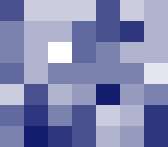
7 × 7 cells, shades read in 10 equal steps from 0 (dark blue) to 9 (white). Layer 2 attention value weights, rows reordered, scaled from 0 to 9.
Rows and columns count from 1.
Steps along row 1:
up same same down up down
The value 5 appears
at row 5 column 4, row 5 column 6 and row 7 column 6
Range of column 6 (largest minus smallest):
6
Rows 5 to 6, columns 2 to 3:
2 6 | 1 4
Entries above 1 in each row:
7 6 7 7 6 5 4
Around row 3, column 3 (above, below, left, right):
6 4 6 3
